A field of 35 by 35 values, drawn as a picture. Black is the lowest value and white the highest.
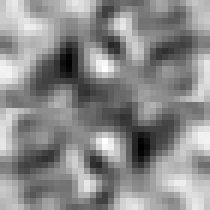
No single row or column stands out from its neighbours. The histogram is bell-shaped. The texture is blotchy. There is no overall slope. There are no lone odd cells. A half turn leaves it unchanged. There are no regular stripes.
